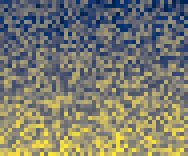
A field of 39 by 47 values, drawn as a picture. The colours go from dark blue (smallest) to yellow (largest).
Slope: up to the bottom. Average level on the scale: 50%. Grain: fine. Odd rows or columns: none. Stripes: none.
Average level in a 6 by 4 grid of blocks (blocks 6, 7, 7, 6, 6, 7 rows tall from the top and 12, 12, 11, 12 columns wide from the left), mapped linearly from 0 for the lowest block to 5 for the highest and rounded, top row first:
1 0 0 0 / 1 1 1 1 / 2 2 2 2 / 3 3 3 3 / 4 3 4 4 / 5 5 5 5
